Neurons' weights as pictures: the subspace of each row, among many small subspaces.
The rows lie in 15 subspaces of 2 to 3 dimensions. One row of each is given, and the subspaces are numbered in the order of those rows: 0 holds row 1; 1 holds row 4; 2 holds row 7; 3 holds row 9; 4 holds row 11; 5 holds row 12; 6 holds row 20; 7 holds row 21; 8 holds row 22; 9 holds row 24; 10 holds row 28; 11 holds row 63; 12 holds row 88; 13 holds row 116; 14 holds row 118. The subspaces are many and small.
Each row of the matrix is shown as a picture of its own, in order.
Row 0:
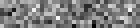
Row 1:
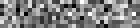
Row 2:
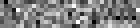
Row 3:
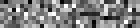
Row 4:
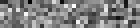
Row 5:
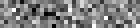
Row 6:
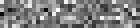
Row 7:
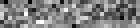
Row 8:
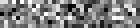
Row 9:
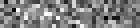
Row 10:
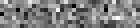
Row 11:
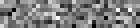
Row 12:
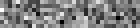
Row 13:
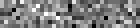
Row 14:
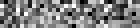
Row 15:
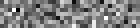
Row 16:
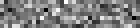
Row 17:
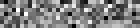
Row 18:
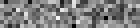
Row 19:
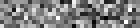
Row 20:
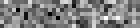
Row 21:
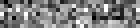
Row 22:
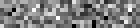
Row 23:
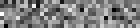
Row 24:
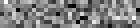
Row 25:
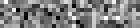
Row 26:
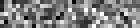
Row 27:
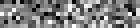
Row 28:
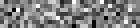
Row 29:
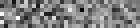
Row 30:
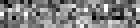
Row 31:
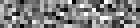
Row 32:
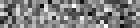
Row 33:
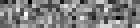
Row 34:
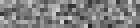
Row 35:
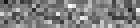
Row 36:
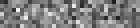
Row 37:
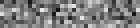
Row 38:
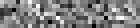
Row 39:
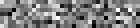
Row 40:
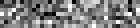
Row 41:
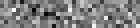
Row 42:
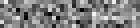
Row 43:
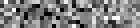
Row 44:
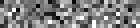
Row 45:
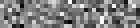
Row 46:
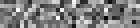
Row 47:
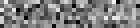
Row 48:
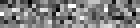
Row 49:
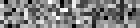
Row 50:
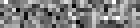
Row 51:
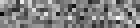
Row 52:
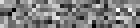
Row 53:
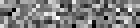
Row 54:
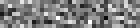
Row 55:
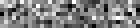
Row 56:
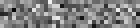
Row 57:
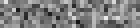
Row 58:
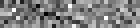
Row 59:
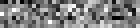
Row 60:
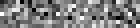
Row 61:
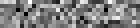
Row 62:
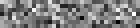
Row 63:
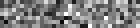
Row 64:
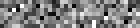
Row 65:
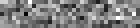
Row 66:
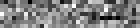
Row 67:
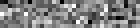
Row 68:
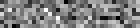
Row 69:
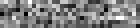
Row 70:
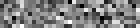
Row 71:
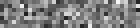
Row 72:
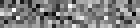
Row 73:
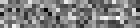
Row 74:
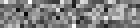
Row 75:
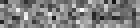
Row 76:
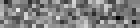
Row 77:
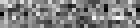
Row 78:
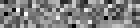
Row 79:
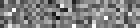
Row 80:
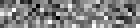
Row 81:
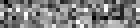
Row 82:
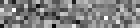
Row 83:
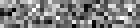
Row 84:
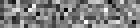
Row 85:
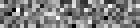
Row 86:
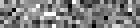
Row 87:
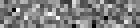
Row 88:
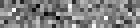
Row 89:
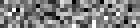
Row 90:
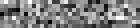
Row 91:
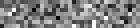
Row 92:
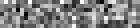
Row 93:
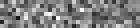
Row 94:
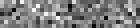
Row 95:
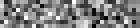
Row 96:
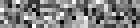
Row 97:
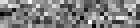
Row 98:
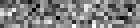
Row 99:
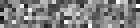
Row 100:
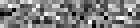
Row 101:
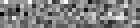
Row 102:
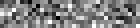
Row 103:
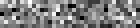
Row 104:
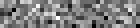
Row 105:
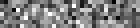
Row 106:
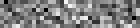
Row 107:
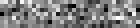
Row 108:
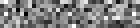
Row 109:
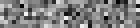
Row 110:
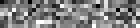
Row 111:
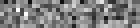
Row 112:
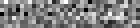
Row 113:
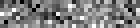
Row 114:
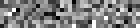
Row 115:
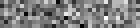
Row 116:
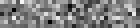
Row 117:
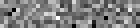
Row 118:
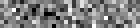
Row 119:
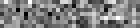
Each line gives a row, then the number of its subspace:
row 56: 0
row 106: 9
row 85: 0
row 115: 11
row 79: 2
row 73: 9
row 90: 5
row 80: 6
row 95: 5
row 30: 7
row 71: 11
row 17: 0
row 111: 10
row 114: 4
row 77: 7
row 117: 4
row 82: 11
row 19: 8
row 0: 8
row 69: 6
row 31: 1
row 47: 11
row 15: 10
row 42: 13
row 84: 2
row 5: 14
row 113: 9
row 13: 12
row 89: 10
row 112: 5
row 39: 4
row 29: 13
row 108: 0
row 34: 11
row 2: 9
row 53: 4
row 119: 6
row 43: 3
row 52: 4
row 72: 3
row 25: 12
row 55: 7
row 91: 8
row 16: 9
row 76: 5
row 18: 2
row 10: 3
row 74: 2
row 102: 6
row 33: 10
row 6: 9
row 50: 12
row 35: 9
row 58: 3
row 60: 14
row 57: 12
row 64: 1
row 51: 14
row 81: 7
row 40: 7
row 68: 9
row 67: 1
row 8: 13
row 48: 3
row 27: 13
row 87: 6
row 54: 1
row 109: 11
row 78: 0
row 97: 1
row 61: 2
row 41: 14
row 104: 6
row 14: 0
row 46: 2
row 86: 7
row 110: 2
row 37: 11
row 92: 10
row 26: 5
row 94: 12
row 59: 13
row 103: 3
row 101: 5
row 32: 0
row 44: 10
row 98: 8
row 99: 11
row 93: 13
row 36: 14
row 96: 5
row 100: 1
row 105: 14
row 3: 1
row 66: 8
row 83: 8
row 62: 0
